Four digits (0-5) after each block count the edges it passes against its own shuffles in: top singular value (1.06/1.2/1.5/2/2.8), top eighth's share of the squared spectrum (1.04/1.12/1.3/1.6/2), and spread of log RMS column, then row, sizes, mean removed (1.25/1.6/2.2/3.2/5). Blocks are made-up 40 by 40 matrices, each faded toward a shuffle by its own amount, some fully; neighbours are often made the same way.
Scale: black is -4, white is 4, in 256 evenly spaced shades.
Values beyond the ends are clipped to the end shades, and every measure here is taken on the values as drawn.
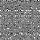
3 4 1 2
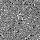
0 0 0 0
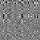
4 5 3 3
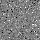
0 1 0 0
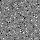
0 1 0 0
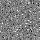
2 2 0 1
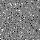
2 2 0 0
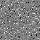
2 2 0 1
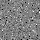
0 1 0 0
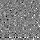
3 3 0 1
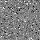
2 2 0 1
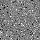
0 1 0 0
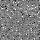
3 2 0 0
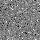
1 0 0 0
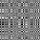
5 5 4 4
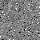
2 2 0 0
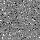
1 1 0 0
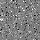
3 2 1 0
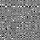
4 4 1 2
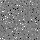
0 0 0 0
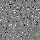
2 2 0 1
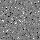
0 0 0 0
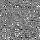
3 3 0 1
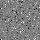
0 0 0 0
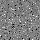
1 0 0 0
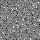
1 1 0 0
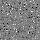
0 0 0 0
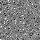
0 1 0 0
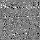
2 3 2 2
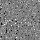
1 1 1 0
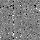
2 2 1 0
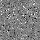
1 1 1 0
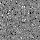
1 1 0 0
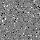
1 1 0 0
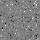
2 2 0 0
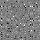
3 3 1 2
